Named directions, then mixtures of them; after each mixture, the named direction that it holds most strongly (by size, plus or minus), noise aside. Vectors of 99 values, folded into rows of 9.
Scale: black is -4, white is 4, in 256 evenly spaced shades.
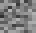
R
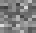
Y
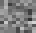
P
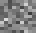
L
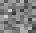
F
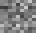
Y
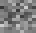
Y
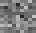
Y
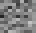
R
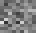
L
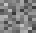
F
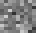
F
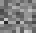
P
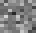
F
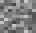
R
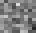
F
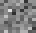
F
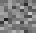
L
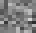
P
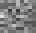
R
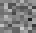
F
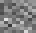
L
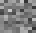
F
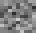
Y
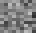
P
